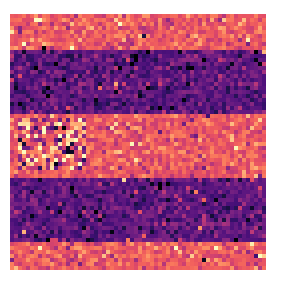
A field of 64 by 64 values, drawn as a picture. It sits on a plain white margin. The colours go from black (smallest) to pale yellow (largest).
Horizontal stripes repeat 2 times down the table. In the middle left lies a patch that is rougher than the rest. The middle left is the roughest part.
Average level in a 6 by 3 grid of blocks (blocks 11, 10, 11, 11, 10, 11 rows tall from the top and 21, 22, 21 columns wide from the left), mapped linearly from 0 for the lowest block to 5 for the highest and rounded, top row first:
555 | 000 | 444 | 555 | 000 | 444
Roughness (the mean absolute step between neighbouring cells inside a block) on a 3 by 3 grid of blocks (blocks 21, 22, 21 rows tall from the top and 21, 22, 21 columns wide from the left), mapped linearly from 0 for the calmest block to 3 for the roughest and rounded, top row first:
0 0 0 / 3 0 0 / 0 0 0
